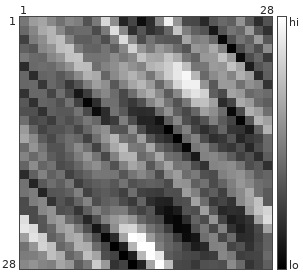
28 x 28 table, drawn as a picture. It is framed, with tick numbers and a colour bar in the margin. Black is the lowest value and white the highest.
The grain runs diagonally down to the right. Neither half mirrors the other. There is no overall slope. The ninth with the highest average is the top middle.
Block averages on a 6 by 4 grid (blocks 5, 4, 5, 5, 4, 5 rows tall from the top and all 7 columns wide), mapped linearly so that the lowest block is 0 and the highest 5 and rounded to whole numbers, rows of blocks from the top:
3221 | 1352 | 1111 | 1221 | 1102 | 4211
